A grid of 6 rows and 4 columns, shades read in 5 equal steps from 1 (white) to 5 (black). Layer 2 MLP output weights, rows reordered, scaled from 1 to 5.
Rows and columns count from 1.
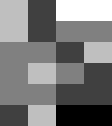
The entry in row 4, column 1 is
3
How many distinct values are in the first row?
3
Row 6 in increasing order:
2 4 5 5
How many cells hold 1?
2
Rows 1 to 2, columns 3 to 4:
1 1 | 3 3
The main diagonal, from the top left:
2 4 4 4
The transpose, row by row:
2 2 3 3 3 4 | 4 4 3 2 3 2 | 1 3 4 3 4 5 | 1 3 2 4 4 5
